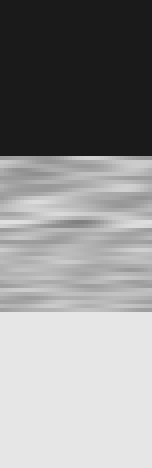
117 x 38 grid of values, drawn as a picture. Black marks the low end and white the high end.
It is made of 3 by 1 panels. Panel 1,1: very low, flat. Panel 2,1: high, streaked across. Panel 3,1: very high, flat.
